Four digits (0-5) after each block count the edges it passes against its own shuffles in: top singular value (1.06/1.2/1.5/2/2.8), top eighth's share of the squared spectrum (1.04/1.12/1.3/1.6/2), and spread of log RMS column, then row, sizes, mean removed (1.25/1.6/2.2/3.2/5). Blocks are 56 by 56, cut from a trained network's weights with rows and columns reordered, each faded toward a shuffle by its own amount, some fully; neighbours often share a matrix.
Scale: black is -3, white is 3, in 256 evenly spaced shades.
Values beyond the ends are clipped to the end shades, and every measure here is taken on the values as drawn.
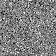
0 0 0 0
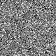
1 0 0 0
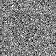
2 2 0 0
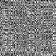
4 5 3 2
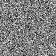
0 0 0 0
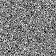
0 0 0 0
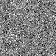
1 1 0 0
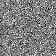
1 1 0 0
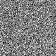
2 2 0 0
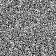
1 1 0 0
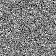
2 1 0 0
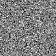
2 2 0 0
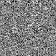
2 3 1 2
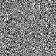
3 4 2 2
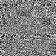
3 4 2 3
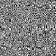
3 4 2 2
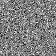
2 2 0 0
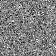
0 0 0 0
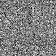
1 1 0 0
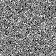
1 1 0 0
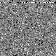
2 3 0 1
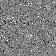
1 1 0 1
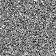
0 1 0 0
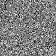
2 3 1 0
